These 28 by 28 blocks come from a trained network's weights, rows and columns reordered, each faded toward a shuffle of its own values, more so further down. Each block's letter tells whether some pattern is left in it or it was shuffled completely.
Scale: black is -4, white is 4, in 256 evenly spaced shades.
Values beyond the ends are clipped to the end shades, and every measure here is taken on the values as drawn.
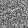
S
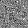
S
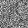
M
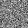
S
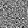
M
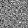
M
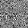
M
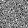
S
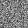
S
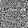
M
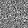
M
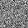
M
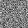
M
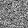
S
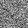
S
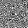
M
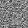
M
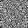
M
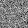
S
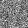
S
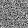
S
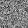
M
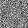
S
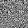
M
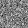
S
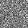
M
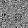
M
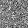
S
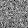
S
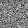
S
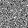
S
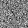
S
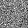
S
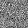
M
